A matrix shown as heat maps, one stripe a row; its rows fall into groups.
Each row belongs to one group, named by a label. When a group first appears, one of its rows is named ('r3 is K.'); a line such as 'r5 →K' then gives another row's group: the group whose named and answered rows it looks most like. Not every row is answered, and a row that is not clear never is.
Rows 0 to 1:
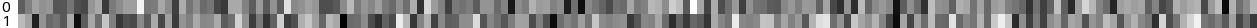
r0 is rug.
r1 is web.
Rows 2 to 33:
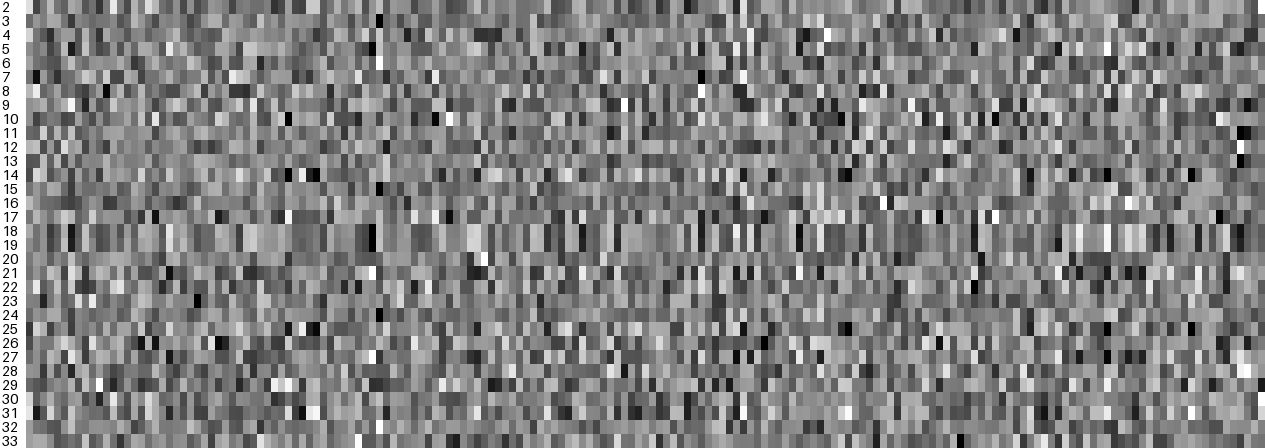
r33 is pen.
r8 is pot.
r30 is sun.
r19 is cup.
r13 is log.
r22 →pot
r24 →web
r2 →sun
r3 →web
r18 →cup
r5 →cup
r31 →sun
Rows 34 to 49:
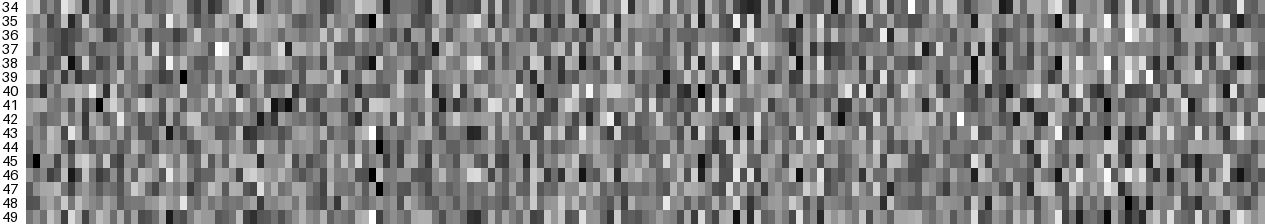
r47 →web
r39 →pot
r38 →cup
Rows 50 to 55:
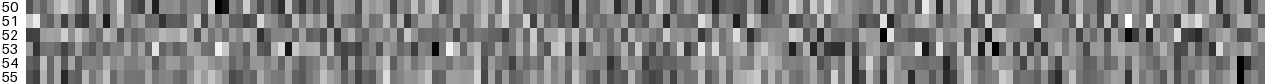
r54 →log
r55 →log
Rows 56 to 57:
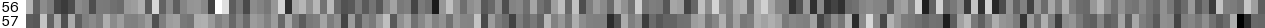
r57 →log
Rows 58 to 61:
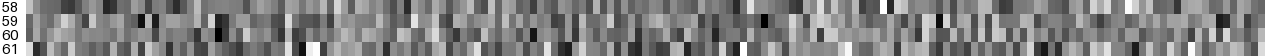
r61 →sun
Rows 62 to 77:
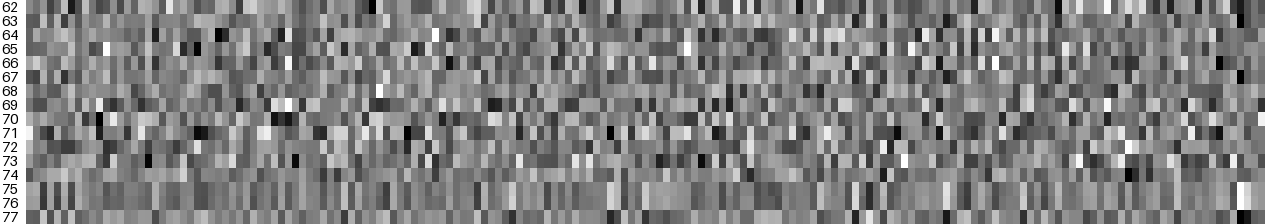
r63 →log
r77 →log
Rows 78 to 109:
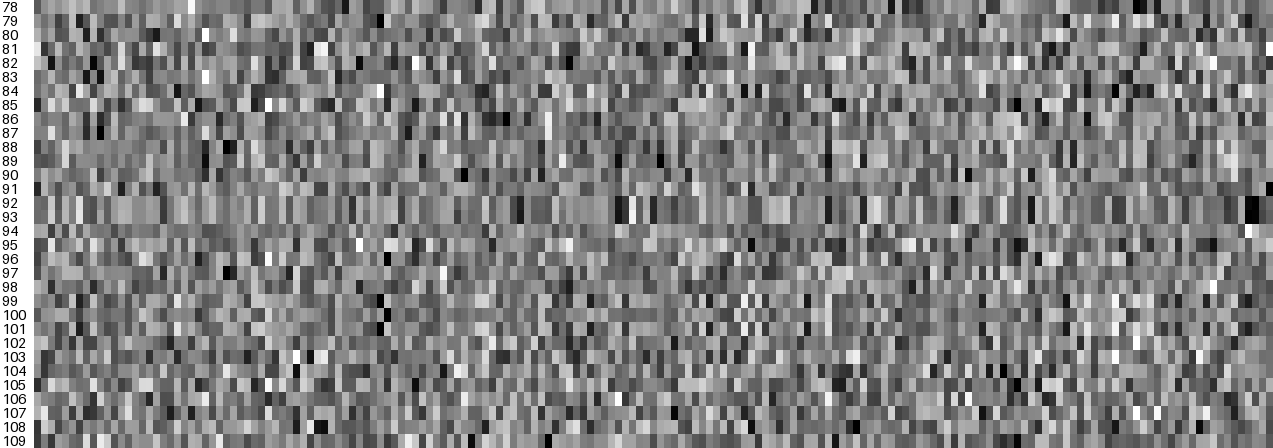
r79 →cup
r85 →web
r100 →web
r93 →log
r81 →sun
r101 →cup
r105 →web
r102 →pot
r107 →pot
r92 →log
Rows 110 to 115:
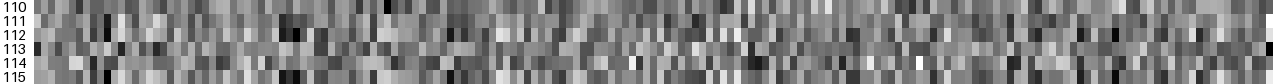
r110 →web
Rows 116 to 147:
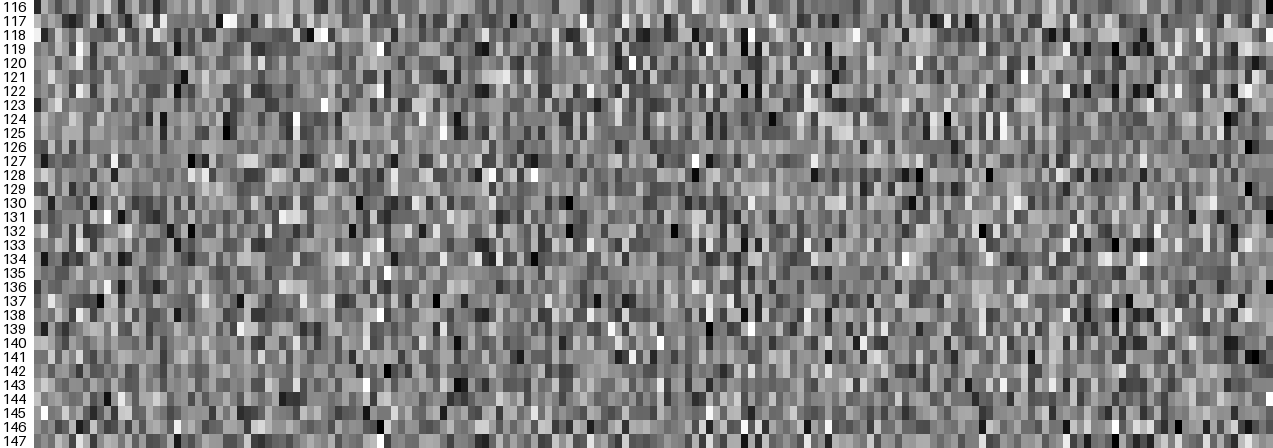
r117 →pen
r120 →log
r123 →rug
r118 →sun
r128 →pot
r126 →log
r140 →pen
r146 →cup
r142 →web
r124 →pen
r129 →log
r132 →pot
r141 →log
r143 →pen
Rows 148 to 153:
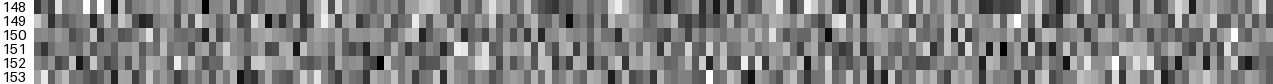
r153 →pot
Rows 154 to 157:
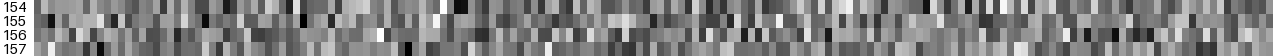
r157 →rug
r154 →pen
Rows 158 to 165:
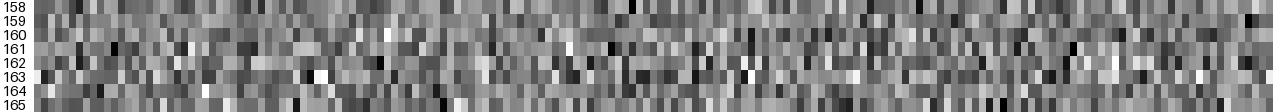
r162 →cup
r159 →log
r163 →sun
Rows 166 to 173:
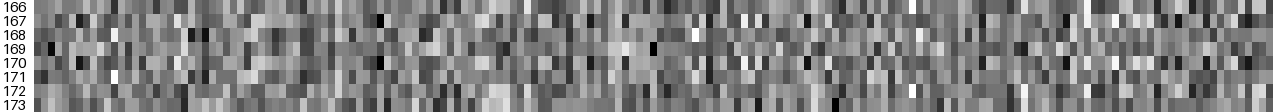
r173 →rug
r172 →rug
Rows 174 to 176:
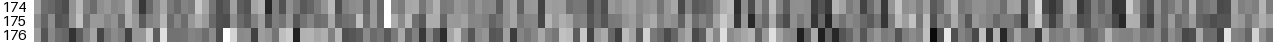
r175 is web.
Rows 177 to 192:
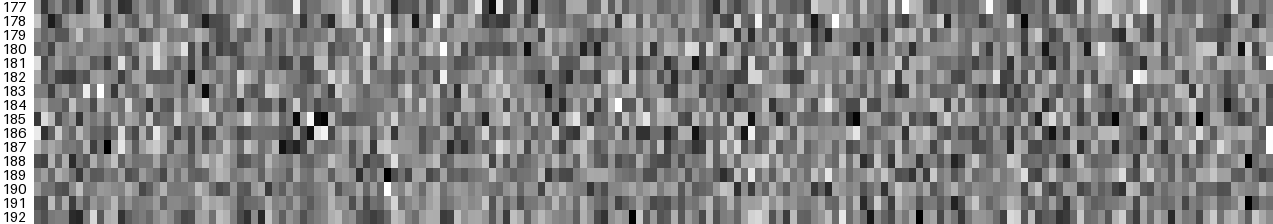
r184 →pen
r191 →log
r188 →log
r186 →sun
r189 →web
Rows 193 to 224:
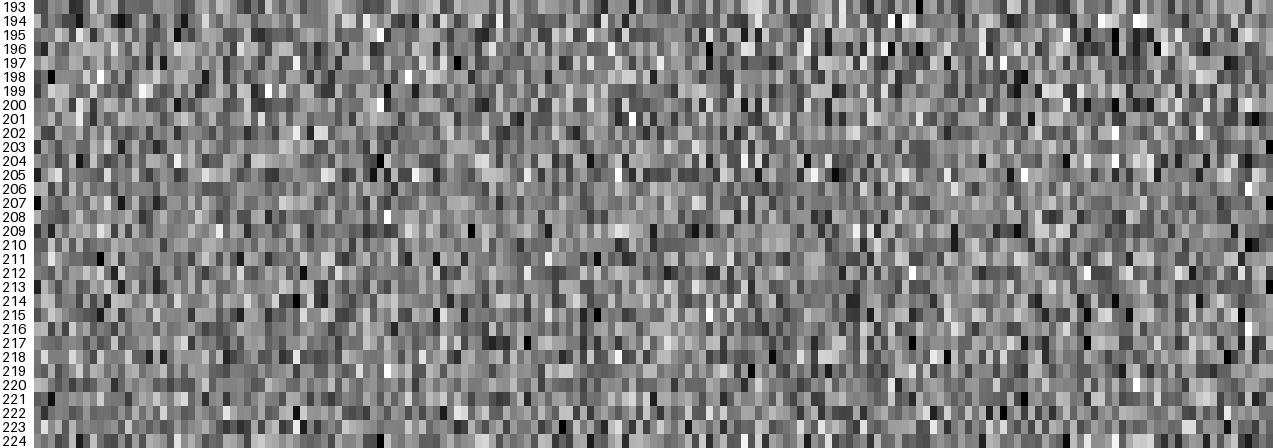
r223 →pen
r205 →rug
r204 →cup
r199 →web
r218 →pen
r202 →sun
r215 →rug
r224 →cup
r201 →log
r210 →log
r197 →pen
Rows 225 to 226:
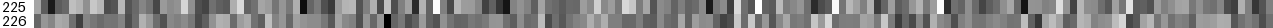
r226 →web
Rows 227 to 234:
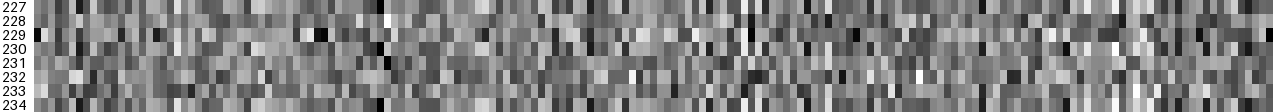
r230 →cup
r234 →cup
